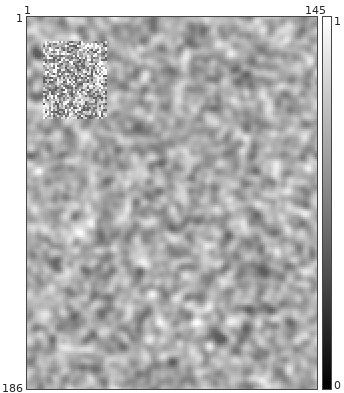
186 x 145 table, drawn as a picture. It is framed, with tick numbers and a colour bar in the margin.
Mirror symmetry: none. Slope: none. Stripes: none. Grain: blotchy. Odd patch: rougher, in the top left. Roughest part: top left.
